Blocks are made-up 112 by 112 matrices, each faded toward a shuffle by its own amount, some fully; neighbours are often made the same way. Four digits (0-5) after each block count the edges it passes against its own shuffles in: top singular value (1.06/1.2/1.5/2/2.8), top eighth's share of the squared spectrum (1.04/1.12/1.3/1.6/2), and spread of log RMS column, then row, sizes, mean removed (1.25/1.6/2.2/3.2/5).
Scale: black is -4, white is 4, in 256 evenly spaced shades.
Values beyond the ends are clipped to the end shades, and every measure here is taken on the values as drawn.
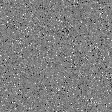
0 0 0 0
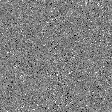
0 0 1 0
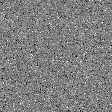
0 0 0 0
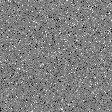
2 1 0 0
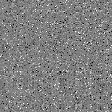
4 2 1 1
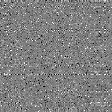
4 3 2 2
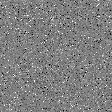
3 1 0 0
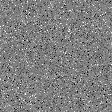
0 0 0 0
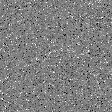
3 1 0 0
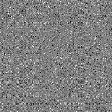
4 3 2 2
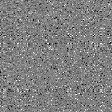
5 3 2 2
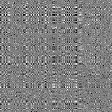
5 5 4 4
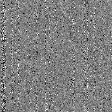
2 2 3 0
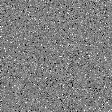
0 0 1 0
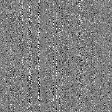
2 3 4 0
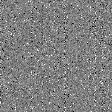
1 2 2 0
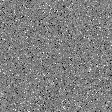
0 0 0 0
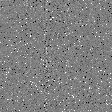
2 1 0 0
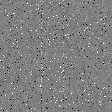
3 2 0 0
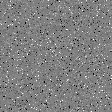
2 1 0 0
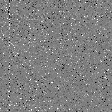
3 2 1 0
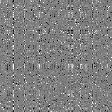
5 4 3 2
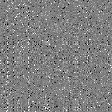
4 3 2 1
